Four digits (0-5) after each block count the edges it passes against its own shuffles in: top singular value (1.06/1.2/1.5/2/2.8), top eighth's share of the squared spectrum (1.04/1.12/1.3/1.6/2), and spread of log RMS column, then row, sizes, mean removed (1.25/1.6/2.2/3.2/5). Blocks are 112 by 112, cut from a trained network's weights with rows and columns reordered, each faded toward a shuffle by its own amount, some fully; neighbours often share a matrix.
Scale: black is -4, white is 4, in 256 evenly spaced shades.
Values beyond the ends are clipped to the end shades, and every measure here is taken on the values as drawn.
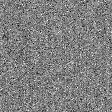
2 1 0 0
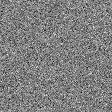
0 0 0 0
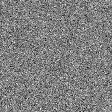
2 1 0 0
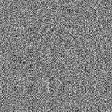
4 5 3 2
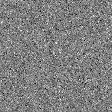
0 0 0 0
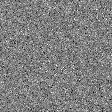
0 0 0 0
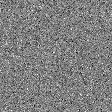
0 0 0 0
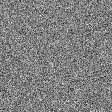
0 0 0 0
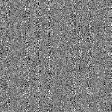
3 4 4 1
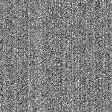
3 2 1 2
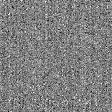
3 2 0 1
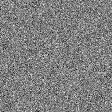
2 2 0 0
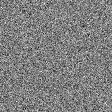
1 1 0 0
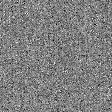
1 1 0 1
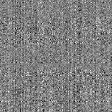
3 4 2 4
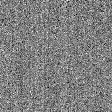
2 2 0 1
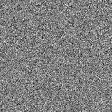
2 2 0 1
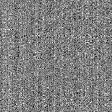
3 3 1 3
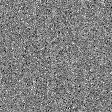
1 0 0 0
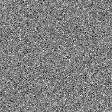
2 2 2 0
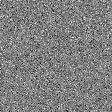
1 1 0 0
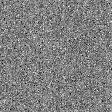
1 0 0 0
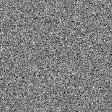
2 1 1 0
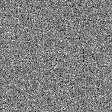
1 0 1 0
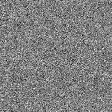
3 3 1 1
